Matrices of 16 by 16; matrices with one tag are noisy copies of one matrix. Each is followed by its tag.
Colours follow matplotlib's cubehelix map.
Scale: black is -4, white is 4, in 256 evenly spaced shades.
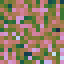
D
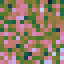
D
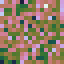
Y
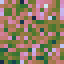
Y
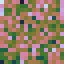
Y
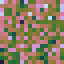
Y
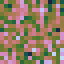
D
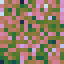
Y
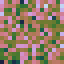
Y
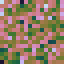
Y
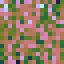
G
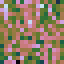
G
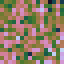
D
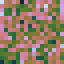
Y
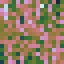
G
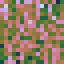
G
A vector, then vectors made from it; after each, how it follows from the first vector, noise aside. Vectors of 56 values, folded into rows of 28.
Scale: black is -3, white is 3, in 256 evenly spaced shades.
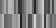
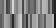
wrapped around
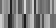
wrapped around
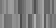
shrunk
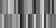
copied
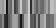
wrapped around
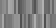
shrunk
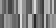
negated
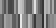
negated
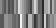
negated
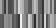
negated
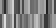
wrapped around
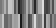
copied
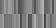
shrunk
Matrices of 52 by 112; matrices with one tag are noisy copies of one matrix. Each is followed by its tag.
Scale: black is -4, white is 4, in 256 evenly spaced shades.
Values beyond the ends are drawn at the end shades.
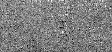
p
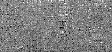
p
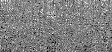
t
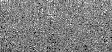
t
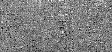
p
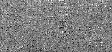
p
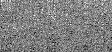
t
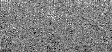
t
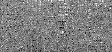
p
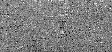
p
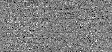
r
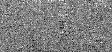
p
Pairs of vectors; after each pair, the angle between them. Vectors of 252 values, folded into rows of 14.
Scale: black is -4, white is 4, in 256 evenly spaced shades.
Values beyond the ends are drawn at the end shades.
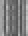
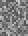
orthogonal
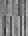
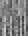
nearly opposite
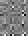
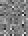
nearly parallel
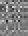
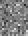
orthogonal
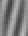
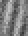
nearly opposite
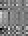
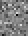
orthogonal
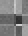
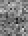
partly aligned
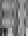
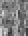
nearly opposite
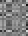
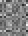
nearly opposite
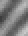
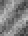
nearly opposite
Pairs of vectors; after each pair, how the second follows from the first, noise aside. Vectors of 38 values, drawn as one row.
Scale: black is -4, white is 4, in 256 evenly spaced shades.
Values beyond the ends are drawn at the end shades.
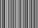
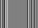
partly zeroed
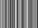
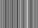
partly zeroed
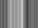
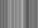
shrunk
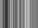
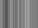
shrunk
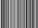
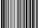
scaled up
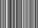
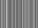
shrunk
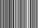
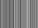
shrunk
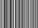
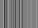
partly zeroed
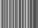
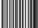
scaled up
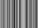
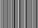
partly zeroed
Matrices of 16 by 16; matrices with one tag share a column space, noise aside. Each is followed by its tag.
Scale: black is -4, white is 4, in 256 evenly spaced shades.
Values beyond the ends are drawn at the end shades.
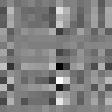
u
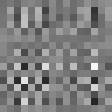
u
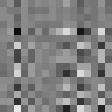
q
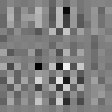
u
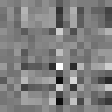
u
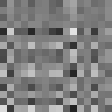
q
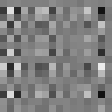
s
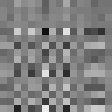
q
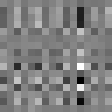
u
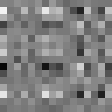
s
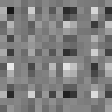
s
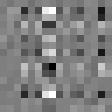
s
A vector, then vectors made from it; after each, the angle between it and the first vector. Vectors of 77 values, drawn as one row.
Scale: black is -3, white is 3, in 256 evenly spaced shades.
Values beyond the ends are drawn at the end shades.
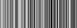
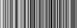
nearly parallel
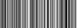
orthogonal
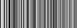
orthogonal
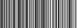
nearly opposite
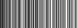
partly opposed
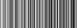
nearly parallel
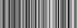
partly opposed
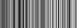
nearly opposite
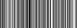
partly opposed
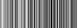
nearly parallel
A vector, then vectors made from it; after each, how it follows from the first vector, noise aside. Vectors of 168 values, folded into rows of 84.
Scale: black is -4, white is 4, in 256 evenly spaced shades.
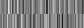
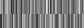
wrapped around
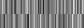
wrapped around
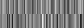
wrapped around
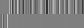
partly zeroed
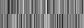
sign-scrambled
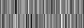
wrapped around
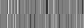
partly zeroed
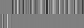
partly zeroed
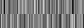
wrapped around
